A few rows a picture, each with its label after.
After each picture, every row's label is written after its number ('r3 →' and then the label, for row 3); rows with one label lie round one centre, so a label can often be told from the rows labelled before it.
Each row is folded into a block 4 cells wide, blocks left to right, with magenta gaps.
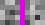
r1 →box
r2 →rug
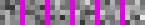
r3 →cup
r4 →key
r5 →rug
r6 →box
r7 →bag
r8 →bag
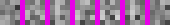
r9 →key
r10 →bag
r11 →rug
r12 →box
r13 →bag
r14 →rug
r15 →key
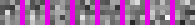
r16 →cup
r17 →cup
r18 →rug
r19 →cup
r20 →key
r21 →box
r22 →bag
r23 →box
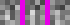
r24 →cup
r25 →cup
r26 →cup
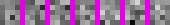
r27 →rug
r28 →key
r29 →key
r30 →rug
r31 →bag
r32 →box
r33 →rug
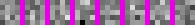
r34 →rug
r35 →cup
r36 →bag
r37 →box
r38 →rug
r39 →rug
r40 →bag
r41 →key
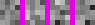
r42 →key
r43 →bag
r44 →box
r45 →key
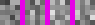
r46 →key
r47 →cup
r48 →bag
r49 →bag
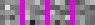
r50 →rug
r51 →box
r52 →box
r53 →key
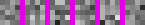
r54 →key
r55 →cup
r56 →box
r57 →key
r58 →bag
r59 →key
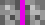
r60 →rug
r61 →rug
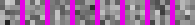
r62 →box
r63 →bag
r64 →cup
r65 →key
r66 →bag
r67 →rug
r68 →cup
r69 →rug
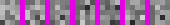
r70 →bag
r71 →bag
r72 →rug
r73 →cup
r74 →key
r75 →box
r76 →rug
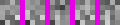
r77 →bag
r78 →bag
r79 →cup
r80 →bag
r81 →cup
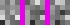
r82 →bag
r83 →box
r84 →box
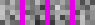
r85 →bag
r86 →key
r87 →rug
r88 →cup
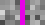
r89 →bag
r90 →rug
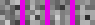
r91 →key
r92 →rug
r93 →cup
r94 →rug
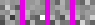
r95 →rug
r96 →bag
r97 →bag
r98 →bag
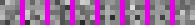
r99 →box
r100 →bag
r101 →key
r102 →box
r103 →rug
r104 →rug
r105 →rug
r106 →cup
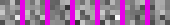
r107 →bag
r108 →bag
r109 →key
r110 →bag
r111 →bag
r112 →key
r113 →rug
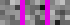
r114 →key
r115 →key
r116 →box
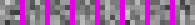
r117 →box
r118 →cup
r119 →key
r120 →cup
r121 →rug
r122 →bag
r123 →key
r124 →cup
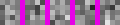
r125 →rug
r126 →cup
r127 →bag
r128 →key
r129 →cup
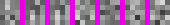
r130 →rug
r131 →cup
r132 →cup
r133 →bag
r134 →key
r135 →rug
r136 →box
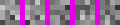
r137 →bag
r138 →bag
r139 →key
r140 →cup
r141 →key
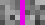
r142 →rug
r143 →key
